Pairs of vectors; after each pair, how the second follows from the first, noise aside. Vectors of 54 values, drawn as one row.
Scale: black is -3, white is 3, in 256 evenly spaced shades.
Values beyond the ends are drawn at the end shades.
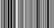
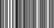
negated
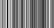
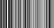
negated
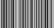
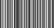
negated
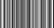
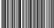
shuffled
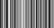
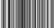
negated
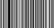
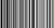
shuffled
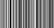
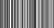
negated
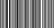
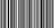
negated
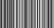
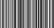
negated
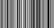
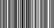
negated
